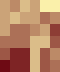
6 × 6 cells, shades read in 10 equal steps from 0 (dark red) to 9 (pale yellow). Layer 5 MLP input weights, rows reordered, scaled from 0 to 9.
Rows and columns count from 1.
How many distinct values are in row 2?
4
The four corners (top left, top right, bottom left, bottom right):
6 9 0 4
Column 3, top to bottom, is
7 6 4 4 1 1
